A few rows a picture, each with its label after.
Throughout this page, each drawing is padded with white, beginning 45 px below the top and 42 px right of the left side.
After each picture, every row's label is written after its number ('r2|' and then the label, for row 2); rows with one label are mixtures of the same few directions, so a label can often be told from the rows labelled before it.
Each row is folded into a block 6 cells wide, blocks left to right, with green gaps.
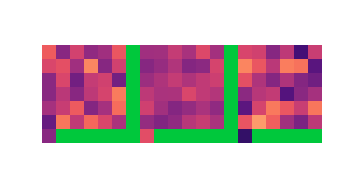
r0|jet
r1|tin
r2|tin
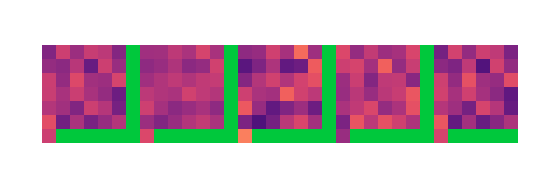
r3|jet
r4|tin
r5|tin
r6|jet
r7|jet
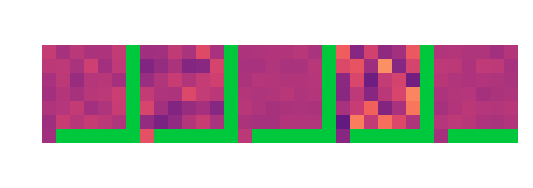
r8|jet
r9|tin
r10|tin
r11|jet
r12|tin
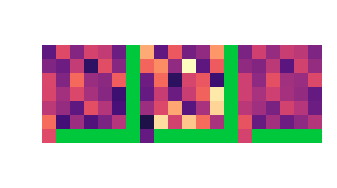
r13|jet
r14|jet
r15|jet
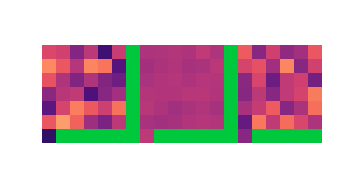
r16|tin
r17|tin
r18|jet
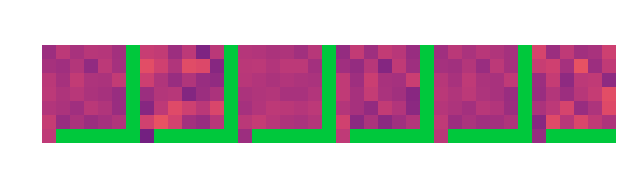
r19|jet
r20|tin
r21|tin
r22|jet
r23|jet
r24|jet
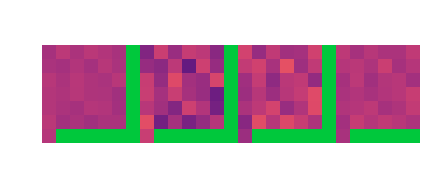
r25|jet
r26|jet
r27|jet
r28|jet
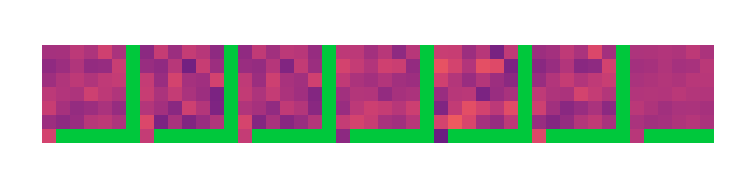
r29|tin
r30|jet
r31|jet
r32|tin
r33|tin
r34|tin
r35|tin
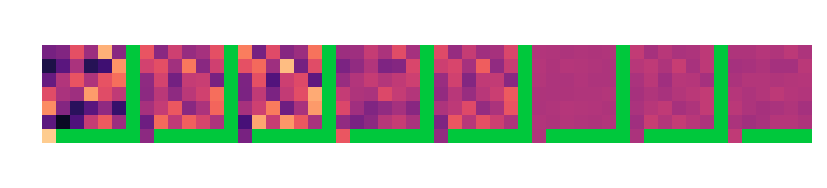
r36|tin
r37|jet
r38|jet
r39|tin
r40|jet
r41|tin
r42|jet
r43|tin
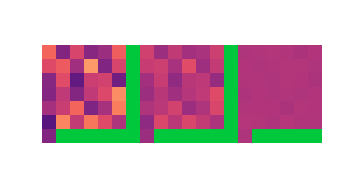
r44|jet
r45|jet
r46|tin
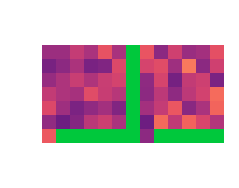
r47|tin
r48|jet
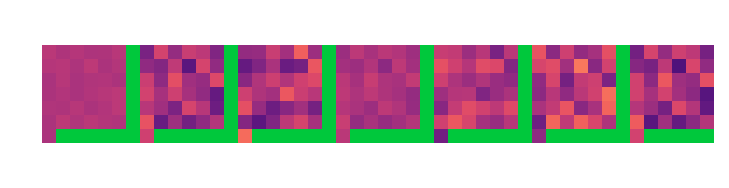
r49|jet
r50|jet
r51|tin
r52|jet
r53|tin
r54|jet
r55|jet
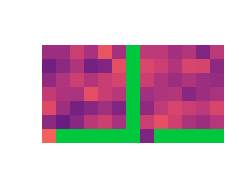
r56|tin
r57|tin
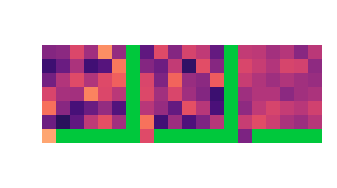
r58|tin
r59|jet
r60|tin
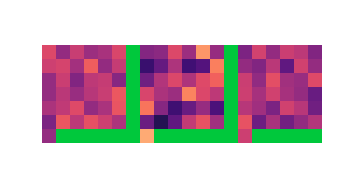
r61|jet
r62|tin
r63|jet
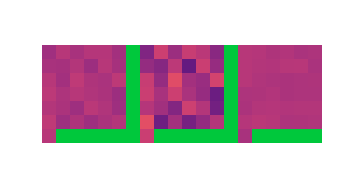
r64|jet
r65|jet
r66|tin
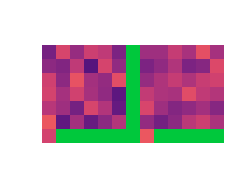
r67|jet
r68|tin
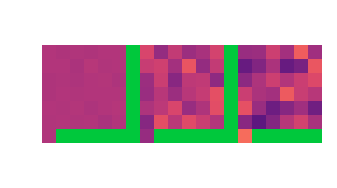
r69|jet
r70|jet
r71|tin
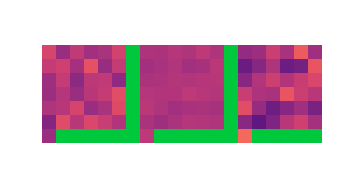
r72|jet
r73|tin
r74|tin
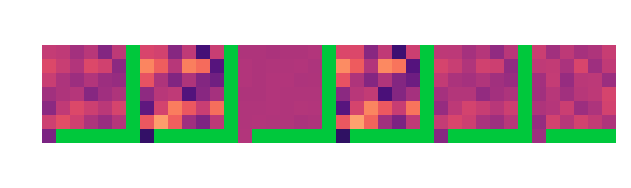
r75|tin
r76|tin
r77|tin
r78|tin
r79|tin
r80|jet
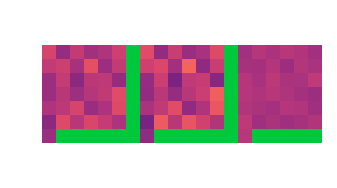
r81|jet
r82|jet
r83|jet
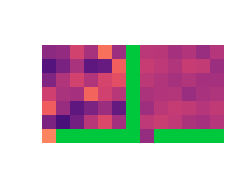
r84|tin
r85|tin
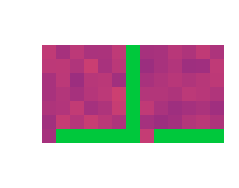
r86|jet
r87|tin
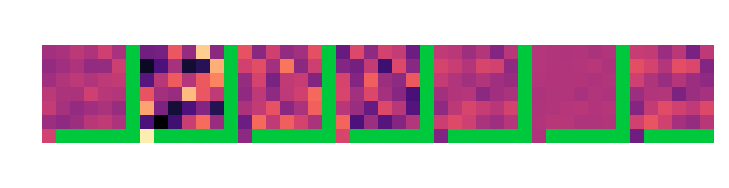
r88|tin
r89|tin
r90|jet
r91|jet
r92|tin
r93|tin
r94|tin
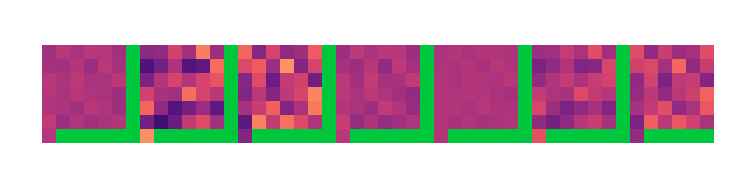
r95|jet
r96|tin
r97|jet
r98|jet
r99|jet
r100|tin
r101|jet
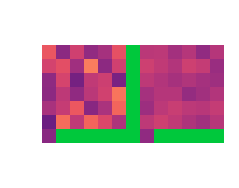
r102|jet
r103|tin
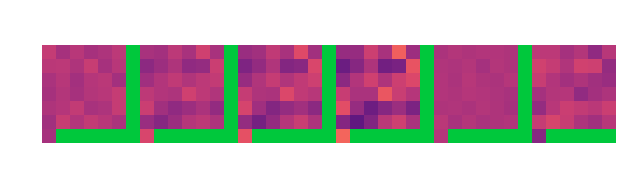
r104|jet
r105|tin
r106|tin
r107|tin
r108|jet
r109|tin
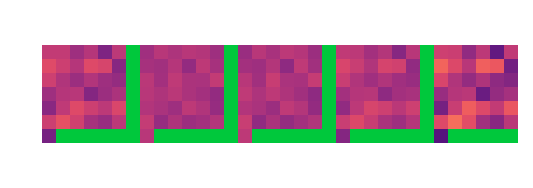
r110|tin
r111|jet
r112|jet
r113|tin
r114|tin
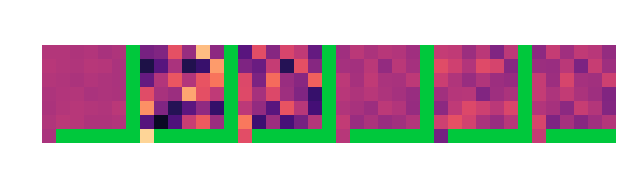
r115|tin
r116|tin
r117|jet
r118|jet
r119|tin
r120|jet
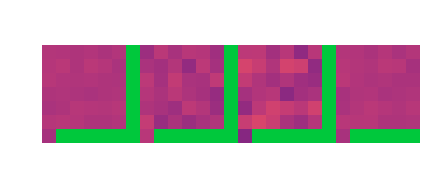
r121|tin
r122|jet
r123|tin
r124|tin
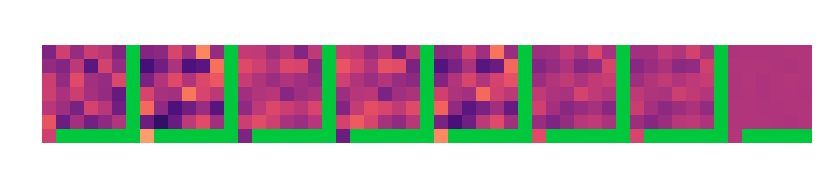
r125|jet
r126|tin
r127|tin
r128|tin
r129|tin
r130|tin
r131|tin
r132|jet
